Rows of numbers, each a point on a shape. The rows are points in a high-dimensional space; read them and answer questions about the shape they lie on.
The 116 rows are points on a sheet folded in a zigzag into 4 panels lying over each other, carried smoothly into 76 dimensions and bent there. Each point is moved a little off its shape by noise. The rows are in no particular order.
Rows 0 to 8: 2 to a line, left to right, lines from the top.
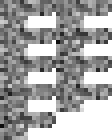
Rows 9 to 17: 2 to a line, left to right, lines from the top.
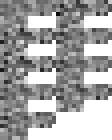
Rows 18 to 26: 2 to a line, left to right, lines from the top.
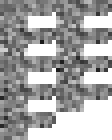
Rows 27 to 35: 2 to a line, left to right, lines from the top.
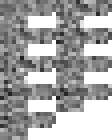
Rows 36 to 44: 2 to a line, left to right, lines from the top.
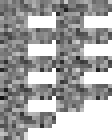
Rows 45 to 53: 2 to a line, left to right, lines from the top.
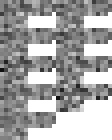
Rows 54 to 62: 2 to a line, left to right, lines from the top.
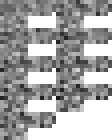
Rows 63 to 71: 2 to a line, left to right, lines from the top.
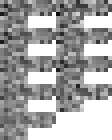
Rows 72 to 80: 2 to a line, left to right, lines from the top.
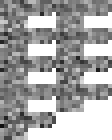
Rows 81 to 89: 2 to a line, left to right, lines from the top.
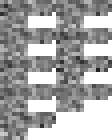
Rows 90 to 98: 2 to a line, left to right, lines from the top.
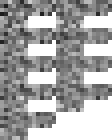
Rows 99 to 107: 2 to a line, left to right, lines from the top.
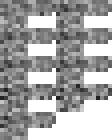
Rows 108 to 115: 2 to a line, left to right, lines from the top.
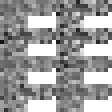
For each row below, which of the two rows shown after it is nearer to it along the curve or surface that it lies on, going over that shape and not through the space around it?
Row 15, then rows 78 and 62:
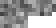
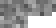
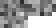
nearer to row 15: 62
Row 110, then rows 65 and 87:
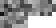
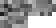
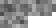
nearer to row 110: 65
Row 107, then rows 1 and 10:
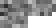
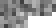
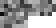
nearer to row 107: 10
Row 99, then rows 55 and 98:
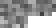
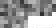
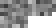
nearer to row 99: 55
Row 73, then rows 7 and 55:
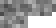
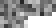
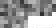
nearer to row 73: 55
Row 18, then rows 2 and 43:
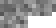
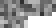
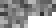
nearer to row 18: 2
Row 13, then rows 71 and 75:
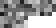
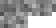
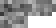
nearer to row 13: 75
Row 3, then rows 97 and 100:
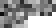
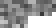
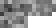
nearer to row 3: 100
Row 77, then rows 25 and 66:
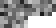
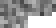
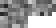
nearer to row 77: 66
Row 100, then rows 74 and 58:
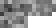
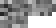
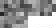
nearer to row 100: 58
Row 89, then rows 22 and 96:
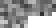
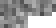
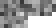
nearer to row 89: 22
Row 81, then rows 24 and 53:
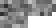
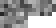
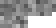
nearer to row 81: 24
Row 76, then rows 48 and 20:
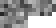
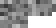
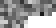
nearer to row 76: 48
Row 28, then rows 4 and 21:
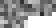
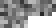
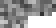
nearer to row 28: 21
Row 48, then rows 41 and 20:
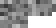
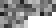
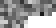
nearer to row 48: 41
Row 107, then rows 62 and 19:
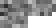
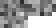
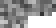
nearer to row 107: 62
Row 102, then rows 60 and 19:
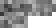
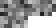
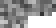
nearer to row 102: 60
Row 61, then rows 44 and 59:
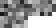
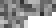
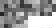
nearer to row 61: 59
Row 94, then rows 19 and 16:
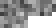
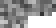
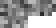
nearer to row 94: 16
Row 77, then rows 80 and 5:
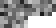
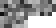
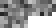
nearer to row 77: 5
